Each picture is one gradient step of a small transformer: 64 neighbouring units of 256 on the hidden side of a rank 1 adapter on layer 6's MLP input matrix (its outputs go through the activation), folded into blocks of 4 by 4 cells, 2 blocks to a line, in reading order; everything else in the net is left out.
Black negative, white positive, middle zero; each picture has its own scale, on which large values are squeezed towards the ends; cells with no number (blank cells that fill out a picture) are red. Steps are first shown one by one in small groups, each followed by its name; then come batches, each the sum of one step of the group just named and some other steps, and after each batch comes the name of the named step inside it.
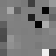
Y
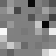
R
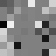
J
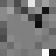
Y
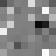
J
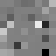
J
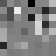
Y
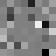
R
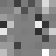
J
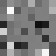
J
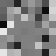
J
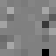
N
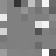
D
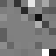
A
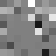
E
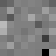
N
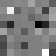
E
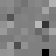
N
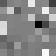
E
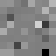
E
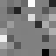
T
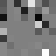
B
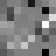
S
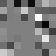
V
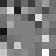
V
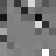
B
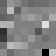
S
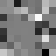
V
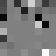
B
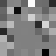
T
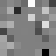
T
